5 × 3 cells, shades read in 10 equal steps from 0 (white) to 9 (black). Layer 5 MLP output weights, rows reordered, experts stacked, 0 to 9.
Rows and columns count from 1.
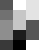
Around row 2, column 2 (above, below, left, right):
0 2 5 1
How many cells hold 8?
1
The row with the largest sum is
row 4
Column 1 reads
6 5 4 4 7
